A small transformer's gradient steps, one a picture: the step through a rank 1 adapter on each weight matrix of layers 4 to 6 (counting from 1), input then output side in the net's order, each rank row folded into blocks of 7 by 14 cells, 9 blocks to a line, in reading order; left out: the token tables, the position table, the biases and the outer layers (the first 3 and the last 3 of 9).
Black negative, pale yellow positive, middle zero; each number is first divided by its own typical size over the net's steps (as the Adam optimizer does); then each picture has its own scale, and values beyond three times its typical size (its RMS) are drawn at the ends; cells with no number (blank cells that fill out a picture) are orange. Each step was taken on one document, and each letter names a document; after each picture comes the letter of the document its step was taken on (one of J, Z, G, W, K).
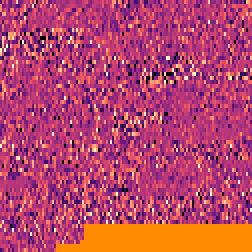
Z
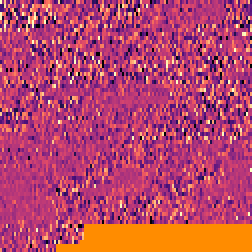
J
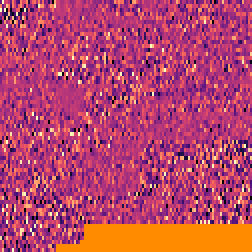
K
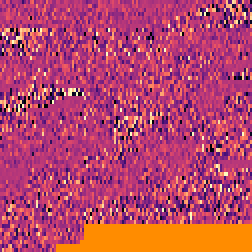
Z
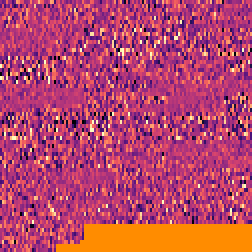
K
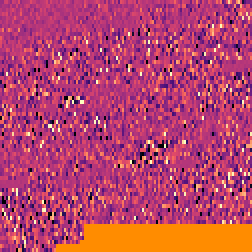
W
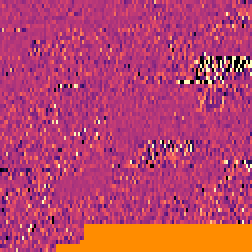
W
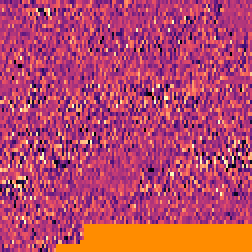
K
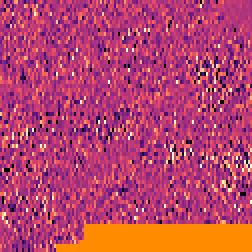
W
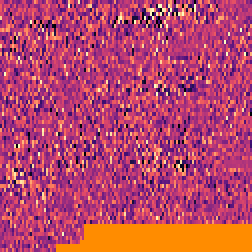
Z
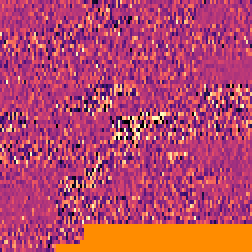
J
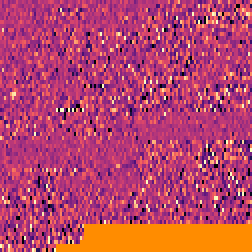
W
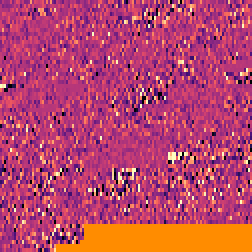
W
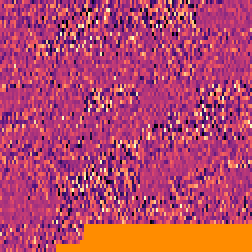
J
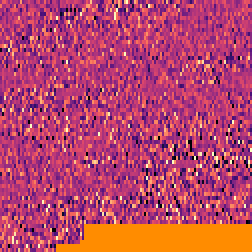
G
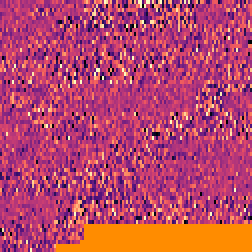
J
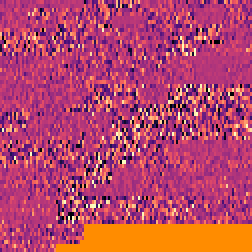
J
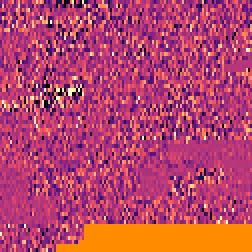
J
